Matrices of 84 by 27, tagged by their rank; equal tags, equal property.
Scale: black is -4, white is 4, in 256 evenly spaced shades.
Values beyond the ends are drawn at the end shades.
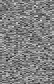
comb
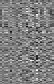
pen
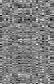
pen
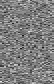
comb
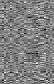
pen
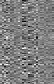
pen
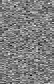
comb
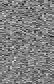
comb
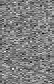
comb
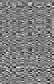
pen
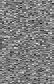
comb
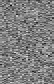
comb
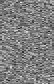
comb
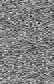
comb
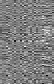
pen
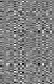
pen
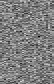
comb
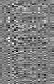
pen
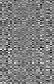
pen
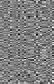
pen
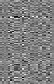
pen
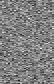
comb
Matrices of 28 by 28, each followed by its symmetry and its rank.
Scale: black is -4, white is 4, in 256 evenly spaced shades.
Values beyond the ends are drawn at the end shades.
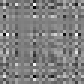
antisymmetric, rank two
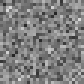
symmetric, full rank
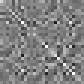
symmetric, rank five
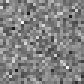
symmetric, full rank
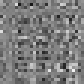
neither, rank five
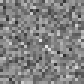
neither, full rank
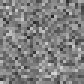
neither, full rank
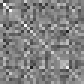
symmetric, rank five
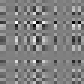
neither, rank one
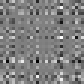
antisymmetric, rank two
